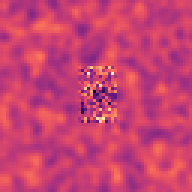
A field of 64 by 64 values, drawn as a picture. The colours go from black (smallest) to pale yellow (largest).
The centre is the roughest part. The texture is blotchy. There is no overall slope. A few values lie far out on both sides of the bulk. The halves do not mirror each other. In the centre lies a patch that is rougher than the rest.
